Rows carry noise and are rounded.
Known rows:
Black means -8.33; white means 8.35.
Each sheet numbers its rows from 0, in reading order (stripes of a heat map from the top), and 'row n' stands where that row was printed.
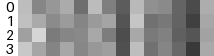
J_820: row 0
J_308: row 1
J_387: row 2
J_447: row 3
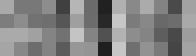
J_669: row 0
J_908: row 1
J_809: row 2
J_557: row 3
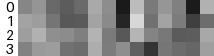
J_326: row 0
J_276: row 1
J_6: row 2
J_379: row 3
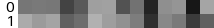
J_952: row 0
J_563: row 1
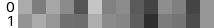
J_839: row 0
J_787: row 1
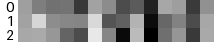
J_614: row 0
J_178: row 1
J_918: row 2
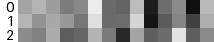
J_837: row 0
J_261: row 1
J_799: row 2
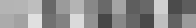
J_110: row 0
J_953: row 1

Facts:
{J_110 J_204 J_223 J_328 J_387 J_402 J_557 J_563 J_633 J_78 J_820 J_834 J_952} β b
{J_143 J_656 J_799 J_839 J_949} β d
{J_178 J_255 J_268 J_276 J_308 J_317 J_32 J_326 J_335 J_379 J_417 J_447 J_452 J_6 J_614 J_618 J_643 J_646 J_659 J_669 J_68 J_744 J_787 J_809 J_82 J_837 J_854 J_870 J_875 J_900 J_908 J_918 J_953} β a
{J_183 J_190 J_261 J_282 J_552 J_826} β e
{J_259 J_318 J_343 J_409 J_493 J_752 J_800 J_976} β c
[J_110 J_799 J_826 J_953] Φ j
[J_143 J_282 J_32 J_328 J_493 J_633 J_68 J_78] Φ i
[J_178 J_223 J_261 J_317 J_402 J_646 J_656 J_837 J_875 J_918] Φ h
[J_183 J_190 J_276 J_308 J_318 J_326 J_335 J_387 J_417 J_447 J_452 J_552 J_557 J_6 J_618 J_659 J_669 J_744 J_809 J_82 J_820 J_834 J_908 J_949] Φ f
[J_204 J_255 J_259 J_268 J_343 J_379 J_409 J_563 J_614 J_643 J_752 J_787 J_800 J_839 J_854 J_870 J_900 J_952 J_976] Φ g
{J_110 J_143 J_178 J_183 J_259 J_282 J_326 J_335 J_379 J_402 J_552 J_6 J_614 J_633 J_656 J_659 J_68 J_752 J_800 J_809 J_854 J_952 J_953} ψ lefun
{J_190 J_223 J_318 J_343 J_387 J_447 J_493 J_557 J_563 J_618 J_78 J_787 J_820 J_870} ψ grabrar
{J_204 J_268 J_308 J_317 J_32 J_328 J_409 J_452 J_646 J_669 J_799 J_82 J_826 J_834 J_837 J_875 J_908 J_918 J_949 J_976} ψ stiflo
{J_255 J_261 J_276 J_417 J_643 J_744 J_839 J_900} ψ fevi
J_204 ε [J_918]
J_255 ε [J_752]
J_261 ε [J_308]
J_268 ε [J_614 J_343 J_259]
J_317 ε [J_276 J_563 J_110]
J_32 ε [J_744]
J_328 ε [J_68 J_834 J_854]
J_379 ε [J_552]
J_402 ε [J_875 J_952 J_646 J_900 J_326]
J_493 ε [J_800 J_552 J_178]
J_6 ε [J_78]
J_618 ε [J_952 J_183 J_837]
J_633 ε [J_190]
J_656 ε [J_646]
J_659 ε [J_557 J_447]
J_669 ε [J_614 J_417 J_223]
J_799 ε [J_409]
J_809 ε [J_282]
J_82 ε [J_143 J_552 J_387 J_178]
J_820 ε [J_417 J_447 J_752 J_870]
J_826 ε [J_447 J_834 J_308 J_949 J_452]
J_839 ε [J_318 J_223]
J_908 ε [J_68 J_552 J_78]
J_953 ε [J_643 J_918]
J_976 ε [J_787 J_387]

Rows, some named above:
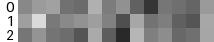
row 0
J_379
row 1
J_552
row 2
J_82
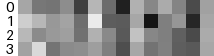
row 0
J_669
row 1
J_223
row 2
J_659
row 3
J_552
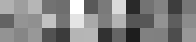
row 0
J_317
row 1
J_328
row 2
J_643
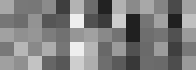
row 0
J_669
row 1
J_402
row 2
J_854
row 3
J_282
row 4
J_204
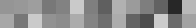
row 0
J_618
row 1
J_826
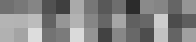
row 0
J_976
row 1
J_110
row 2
J_953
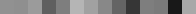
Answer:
J_900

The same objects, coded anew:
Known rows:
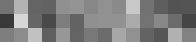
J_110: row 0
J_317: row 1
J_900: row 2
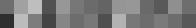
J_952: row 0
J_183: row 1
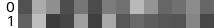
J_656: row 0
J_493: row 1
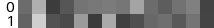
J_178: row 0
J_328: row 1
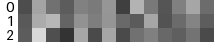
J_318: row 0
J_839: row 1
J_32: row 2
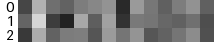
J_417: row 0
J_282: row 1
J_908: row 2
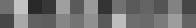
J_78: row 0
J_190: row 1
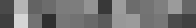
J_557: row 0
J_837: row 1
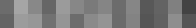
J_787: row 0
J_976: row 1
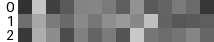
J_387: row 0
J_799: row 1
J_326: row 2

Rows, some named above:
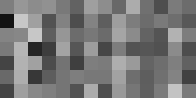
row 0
J_826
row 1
J_618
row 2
J_900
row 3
J_143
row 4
J_402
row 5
J_178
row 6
J_820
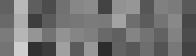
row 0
J_223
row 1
J_178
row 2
J_854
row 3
J_68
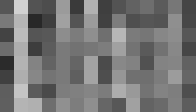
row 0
J_328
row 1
J_143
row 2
J_276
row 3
J_178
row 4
J_669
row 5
J_659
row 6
J_918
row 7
J_255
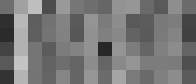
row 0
J_952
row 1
J_82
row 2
J_82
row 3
J_417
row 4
J_261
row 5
J_809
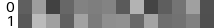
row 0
J_552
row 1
J_204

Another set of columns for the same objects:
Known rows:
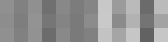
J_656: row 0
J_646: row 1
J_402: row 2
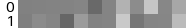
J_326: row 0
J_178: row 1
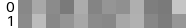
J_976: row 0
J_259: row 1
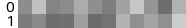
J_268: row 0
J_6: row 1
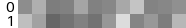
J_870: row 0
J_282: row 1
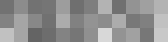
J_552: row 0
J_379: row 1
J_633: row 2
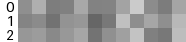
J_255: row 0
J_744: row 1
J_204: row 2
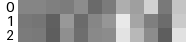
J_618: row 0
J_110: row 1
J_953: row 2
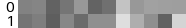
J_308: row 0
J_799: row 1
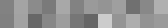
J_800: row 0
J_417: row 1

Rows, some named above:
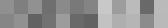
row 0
J_656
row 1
J_659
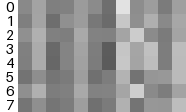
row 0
J_223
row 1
J_318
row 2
J_255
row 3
J_669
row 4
J_669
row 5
J_387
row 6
J_255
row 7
J_387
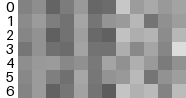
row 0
J_557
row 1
J_854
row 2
J_659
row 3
J_82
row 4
J_952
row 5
J_854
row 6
J_820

